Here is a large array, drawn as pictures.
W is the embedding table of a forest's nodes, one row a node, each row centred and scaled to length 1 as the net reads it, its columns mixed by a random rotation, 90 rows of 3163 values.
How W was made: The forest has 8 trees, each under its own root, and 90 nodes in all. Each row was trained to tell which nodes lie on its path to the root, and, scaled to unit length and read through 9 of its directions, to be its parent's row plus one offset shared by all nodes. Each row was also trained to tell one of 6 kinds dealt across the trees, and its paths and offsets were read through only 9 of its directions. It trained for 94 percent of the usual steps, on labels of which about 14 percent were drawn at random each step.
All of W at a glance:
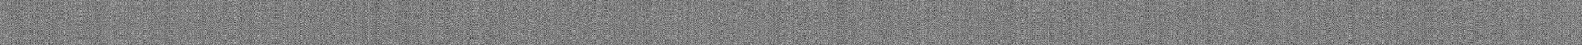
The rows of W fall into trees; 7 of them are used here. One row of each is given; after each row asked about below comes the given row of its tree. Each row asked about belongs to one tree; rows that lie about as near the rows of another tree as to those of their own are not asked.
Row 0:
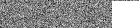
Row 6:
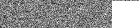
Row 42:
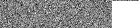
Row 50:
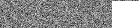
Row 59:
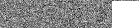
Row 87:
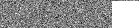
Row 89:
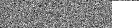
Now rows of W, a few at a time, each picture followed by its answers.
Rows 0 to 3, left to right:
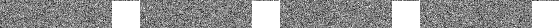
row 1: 0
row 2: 0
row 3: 59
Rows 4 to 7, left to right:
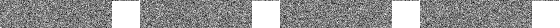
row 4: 59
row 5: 6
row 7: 87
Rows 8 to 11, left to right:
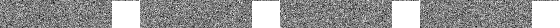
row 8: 6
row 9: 59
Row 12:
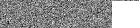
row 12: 87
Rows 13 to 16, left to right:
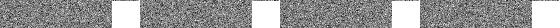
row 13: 50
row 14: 42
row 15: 6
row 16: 89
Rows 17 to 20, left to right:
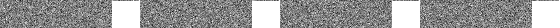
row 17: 0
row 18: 42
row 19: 42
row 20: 0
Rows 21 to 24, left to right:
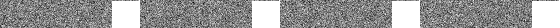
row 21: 6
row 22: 0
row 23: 87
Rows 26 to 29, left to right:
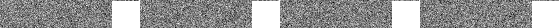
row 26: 42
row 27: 0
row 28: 87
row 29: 89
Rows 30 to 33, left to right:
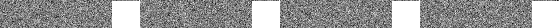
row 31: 59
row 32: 50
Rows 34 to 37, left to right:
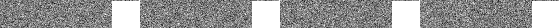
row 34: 6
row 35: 87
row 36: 87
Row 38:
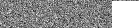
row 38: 59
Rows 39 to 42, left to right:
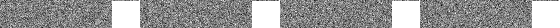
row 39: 0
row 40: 42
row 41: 59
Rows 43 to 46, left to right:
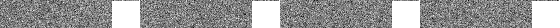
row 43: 6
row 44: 59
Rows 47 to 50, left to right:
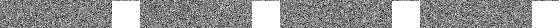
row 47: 6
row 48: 6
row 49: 59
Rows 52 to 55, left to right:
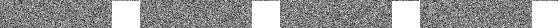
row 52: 89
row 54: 59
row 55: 42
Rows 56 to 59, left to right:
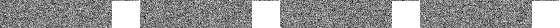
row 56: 6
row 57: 0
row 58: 59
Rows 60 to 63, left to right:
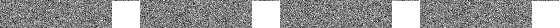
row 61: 0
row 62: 50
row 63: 0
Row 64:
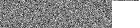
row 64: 42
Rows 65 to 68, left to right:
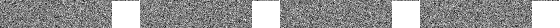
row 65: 6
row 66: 59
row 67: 89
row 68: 89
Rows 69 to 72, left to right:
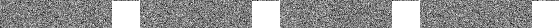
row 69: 0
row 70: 59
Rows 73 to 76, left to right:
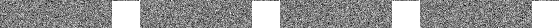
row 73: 6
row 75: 50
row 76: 59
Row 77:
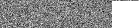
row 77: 50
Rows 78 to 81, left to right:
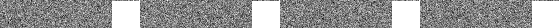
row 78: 6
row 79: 59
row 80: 6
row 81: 0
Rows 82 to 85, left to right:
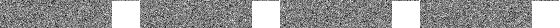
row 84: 0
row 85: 0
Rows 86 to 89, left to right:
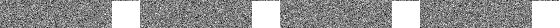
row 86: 6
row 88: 42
